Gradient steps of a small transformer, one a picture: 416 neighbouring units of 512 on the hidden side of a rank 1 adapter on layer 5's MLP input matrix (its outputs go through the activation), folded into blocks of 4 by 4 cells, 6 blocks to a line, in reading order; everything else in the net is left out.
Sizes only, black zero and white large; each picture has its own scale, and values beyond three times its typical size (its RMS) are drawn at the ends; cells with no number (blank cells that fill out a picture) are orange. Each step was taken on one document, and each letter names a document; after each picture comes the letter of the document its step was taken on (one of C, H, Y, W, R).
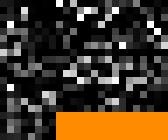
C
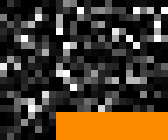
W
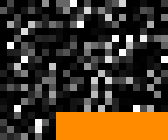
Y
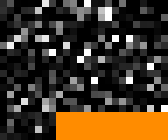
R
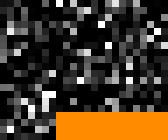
C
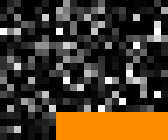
W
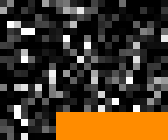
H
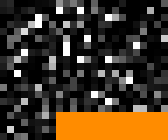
H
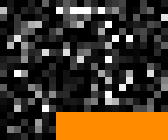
Y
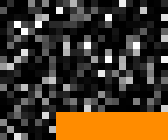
H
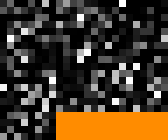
H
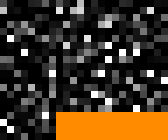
H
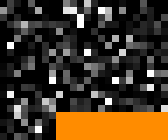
R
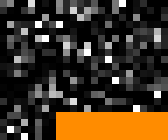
Y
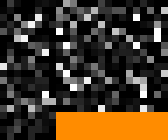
W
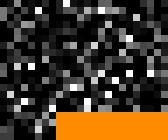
R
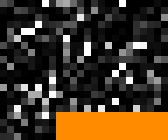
H
